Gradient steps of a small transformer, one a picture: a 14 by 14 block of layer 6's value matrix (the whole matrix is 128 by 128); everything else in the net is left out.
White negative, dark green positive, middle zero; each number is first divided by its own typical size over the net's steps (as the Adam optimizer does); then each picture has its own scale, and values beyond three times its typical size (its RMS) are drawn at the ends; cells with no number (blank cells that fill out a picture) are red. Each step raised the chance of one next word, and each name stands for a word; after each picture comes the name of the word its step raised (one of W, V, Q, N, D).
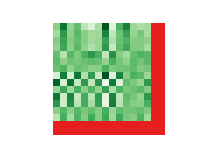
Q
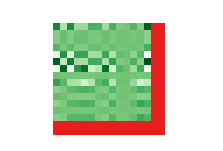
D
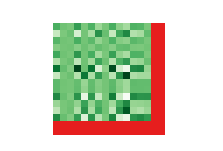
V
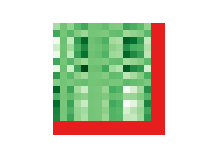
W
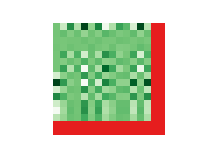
D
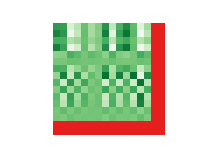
Q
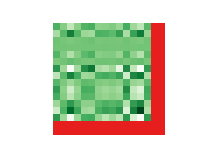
V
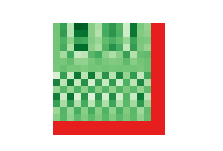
Q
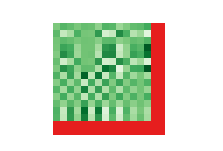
W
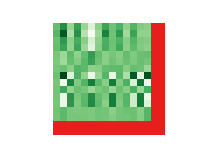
Q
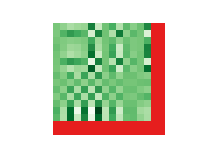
W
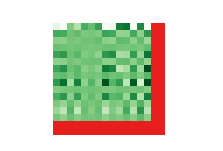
D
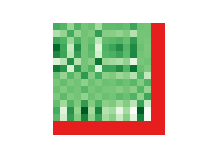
W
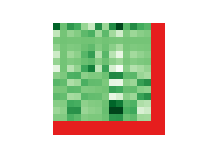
D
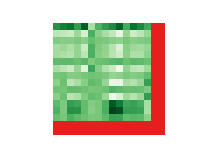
D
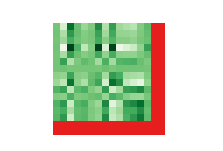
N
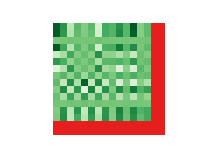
Q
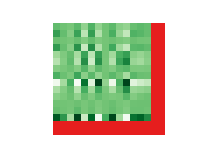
Q
